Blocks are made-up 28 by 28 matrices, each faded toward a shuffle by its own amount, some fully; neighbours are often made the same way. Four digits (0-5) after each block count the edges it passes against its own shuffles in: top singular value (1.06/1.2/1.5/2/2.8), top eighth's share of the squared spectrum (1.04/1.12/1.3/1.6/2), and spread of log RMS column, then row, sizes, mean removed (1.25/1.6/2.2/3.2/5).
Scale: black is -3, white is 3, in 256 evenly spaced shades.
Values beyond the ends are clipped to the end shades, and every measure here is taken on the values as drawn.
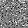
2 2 0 0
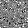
0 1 0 0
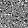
2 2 0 0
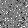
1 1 0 0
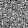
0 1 0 0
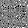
3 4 1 1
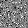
0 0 0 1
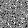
0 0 0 0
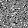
0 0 0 0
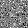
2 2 0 0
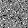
1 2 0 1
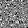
2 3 0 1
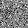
1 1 0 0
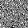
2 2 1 0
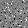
0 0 0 0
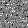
0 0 0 0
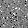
1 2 0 0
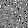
0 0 0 0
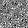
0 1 0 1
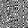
3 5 2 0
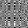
4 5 3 2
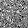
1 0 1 0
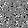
2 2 0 1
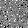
3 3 1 1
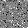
2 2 0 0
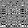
4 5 2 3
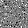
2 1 0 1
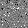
1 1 0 0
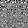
2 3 0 3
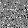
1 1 0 1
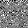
1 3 0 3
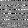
2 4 0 3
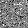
0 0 0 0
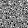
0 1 0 1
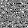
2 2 0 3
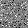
0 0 0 1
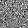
0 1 0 0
